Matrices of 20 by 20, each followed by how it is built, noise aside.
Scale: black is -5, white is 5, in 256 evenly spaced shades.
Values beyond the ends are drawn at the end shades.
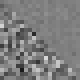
lower triangular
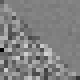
lower triangular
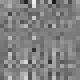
low rank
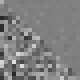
lower triangular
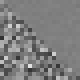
lower triangular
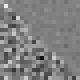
lower triangular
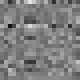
low rank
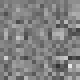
low rank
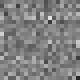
low rank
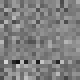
low rank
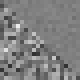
lower triangular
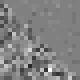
lower triangular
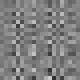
low rank
